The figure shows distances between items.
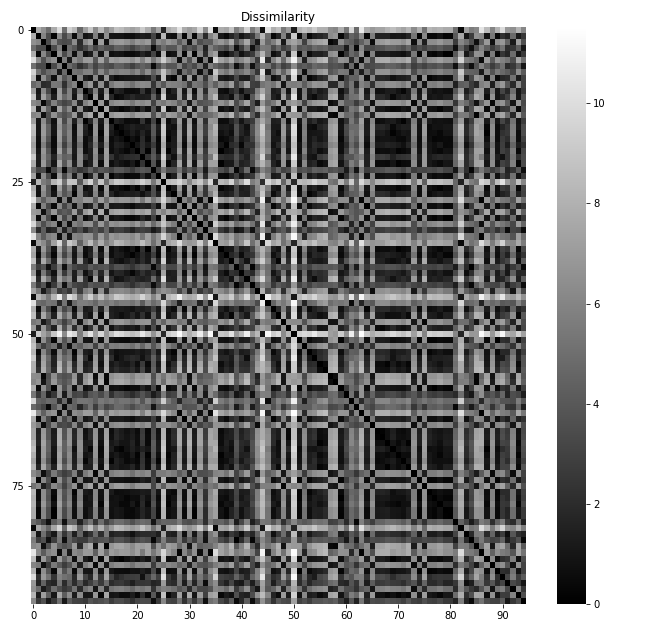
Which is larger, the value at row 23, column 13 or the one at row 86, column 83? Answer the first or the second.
the second
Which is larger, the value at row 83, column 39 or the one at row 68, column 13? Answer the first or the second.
the first
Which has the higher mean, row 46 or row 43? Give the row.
43
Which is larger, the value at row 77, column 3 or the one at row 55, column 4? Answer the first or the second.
the first
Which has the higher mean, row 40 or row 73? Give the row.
73
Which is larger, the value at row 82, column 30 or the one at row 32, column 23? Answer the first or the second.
the first
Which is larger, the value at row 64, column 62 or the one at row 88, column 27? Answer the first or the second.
the second
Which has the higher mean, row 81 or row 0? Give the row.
0
